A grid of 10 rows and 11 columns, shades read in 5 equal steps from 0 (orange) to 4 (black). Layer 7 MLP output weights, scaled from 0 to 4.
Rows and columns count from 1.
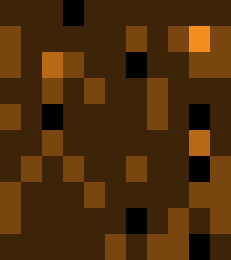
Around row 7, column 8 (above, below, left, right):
3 3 2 3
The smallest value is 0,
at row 2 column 10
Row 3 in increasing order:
1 2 2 2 2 3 3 3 3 3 4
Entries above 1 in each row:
11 10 10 11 11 10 11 11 11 11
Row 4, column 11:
3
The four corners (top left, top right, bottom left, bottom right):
3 3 3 3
